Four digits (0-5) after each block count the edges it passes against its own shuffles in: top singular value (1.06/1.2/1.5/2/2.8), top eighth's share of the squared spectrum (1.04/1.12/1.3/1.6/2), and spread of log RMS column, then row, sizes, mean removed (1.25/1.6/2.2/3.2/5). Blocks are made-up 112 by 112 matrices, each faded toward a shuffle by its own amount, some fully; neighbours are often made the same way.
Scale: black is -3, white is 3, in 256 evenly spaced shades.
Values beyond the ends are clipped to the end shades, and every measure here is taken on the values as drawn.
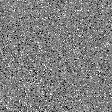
2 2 0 1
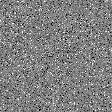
1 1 0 0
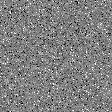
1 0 1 0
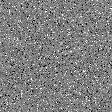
0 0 0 0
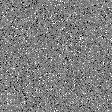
0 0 0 0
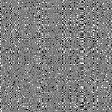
5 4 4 3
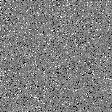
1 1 1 1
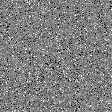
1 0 1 0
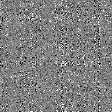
2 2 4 3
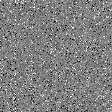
1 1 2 1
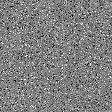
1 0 1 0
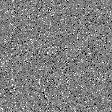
1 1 1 1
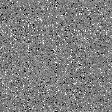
1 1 2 1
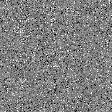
0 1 2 1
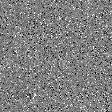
1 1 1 1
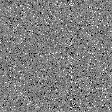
1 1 2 1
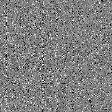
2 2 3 2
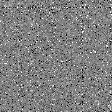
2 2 2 2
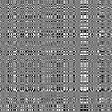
5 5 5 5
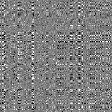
5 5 4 4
